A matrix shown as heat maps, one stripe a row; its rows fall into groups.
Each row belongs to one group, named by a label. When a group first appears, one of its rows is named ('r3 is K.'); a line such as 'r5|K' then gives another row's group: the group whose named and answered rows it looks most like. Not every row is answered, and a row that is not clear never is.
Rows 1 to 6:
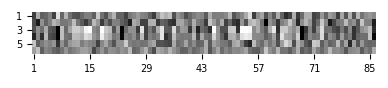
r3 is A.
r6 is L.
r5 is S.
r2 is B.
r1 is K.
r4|A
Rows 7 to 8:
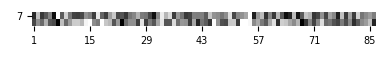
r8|A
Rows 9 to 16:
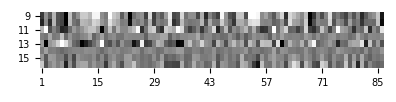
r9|A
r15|S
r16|S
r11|L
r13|B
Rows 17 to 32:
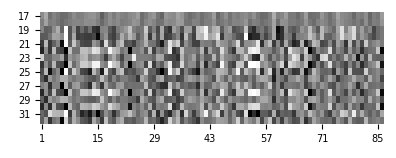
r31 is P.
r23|S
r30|A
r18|L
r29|B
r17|L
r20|P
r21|K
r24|A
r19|P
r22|A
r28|A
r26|B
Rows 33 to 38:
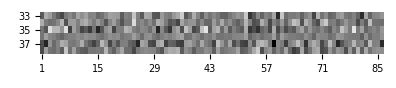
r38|K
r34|S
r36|L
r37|B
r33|L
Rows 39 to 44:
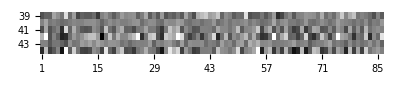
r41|K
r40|L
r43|A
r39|P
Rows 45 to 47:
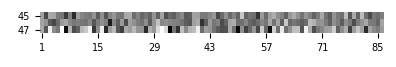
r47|S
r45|S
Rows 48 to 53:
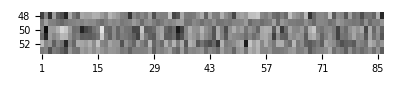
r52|A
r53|A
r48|A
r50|B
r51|B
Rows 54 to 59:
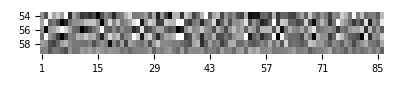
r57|L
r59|A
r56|B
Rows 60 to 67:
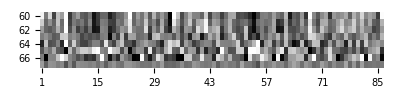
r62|P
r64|K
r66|B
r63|P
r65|A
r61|P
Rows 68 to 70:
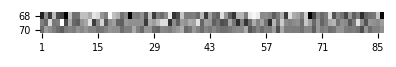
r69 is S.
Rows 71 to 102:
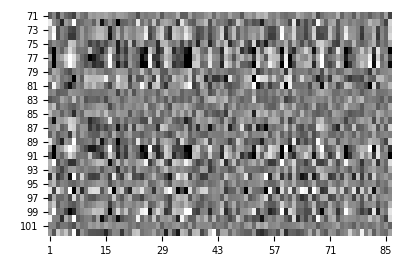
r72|P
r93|P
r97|K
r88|K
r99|L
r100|P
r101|A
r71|A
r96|S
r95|L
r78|B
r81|L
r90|B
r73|L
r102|P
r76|B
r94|K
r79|L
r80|A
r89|P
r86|B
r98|L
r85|A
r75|P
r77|B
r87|P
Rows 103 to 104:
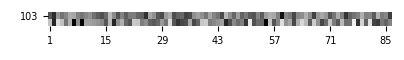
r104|S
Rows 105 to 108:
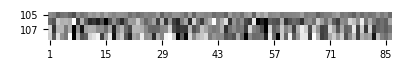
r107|S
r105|A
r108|S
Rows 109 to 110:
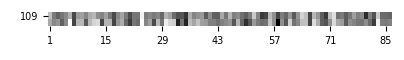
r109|S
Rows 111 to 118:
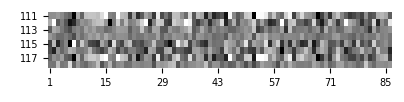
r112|L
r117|A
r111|A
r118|S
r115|K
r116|B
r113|L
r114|A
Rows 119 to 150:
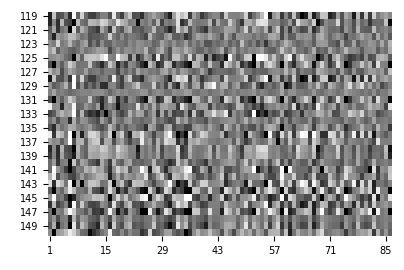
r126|B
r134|K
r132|P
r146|K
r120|A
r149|K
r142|L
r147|B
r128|K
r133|P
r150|B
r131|B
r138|A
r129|P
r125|A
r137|S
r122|B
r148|K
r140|K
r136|S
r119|K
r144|B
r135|B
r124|L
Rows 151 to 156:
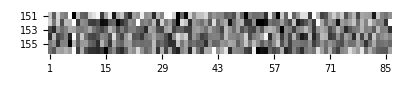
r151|S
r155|K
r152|P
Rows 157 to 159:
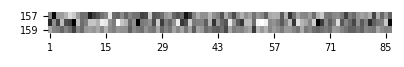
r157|B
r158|A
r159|A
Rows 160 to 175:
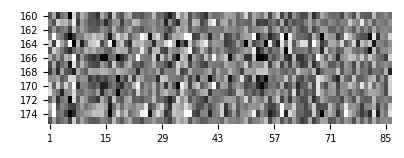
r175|K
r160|K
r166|P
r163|L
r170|P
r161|P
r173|L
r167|K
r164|S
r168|A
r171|P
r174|L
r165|L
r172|K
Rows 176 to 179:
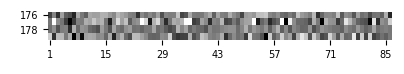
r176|A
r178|K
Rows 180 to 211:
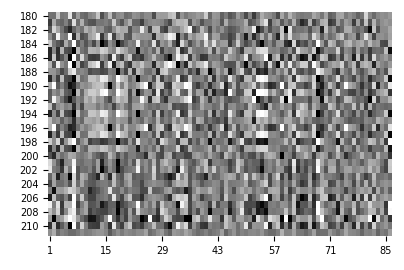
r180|S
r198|P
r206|K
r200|B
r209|B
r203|K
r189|A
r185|A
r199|A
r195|A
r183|S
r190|L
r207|P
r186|K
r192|L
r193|S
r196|L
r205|B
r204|K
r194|A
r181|K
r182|L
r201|P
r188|P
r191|A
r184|P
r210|K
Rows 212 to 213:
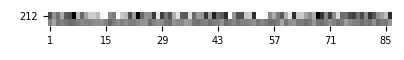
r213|L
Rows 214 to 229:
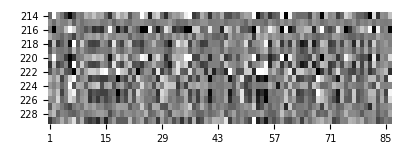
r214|L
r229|P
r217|A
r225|P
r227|L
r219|K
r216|B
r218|K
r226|P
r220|L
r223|P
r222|A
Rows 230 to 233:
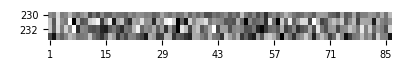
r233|B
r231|S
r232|P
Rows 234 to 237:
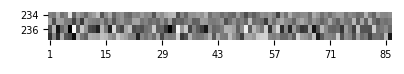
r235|S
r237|A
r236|K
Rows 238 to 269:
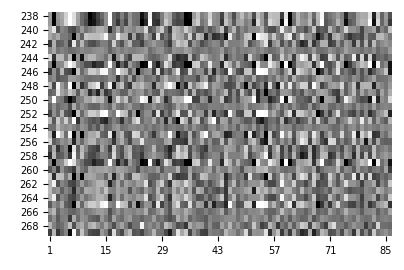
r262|L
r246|A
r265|A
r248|S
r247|P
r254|P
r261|S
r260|A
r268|S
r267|K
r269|K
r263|A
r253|P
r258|K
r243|L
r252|A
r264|L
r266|L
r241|A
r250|L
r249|P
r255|S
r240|L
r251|K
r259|B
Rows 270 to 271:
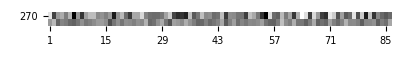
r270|S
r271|L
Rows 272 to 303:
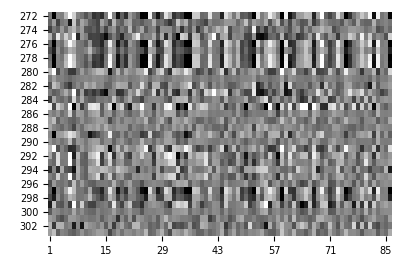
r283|P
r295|S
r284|K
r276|B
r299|K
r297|B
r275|P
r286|S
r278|B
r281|L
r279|B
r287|L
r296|K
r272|B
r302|S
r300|K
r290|S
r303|L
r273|K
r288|A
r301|P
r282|L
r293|S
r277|B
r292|S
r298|B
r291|L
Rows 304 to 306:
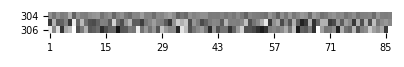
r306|P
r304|S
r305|K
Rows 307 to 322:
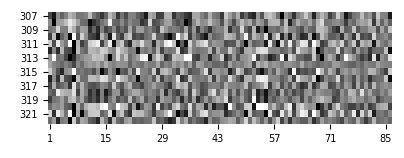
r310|K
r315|P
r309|P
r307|B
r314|A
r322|K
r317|K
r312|A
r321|S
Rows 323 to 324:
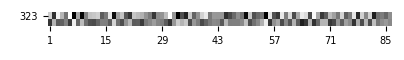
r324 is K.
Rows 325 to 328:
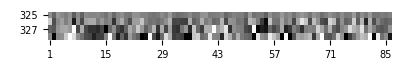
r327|P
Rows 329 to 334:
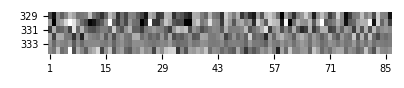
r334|S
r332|S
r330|B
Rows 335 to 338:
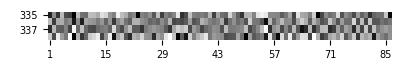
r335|A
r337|K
